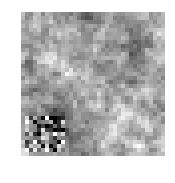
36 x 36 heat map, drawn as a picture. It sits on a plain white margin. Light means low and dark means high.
Ninth with the lowest average: bottom right. Ninth with the highest average: bottom left. Odd patch: rougher, in the bottom left. Roughest part: bottom left. Mirror symmetry: none.
